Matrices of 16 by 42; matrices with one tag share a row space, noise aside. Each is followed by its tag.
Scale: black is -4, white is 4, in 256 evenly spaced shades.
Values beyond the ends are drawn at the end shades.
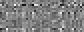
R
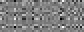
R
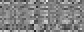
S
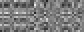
S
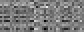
S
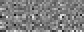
R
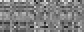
S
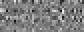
R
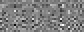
R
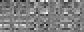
S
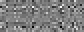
R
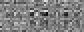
S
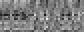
S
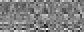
S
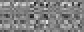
S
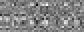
S
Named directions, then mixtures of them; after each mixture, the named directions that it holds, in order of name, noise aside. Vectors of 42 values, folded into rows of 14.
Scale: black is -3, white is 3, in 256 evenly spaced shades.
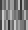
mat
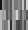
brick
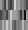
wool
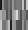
brick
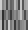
mat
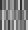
mat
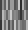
mat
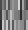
mat, wool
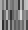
mat, wool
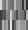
brick, wool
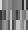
brick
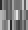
brick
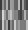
mat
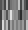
mat, wool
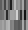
brick, wool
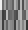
brick, mat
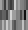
wool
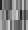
brick, wool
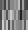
mat, wool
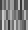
mat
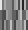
brick, mat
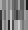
brick, mat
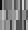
brick, mat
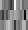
mat, wool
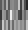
mat, wool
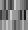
wool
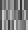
mat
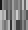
brick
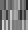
mat, wool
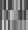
mat, wool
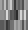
brick, wool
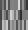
mat, wool
